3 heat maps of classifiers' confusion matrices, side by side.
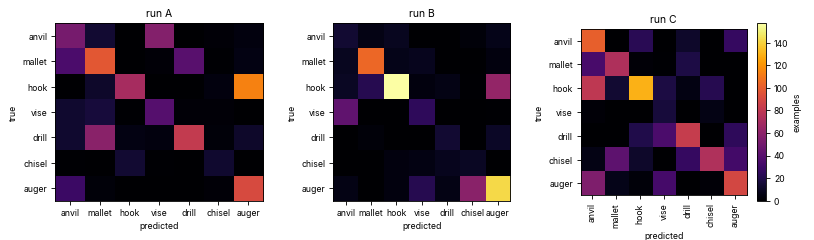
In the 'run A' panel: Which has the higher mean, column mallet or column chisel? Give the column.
mallet
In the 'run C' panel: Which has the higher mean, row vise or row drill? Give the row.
drill
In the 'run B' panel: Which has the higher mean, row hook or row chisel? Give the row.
hook
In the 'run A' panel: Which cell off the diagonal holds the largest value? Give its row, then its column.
hook, auger
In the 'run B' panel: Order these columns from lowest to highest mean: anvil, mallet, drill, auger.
drill, anvil, mallet, auger
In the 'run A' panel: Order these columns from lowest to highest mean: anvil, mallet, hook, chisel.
chisel, hook, anvil, mallet
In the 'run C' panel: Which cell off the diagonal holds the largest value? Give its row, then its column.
hook, anvil
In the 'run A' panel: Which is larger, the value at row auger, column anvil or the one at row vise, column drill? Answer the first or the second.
the first
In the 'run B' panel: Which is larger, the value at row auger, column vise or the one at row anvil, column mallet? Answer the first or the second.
the first
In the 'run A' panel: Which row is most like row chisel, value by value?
vise
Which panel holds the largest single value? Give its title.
run B
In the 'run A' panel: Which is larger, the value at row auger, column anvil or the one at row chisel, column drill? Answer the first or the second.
the first
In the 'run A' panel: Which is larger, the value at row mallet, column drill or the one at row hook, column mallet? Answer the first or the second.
the first
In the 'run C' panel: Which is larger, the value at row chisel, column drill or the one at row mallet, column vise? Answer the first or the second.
the first
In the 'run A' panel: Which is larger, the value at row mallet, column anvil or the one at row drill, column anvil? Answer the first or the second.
the first
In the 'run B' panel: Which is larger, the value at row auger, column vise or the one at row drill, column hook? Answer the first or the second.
the first
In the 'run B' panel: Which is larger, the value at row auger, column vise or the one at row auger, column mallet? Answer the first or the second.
the first
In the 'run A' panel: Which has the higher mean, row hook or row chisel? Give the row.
hook
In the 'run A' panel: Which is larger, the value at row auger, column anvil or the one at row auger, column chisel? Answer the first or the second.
the first
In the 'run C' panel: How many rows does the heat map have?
7
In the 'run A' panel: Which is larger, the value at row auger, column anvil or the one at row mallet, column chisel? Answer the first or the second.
the first
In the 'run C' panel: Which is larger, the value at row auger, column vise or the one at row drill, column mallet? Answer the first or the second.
the first
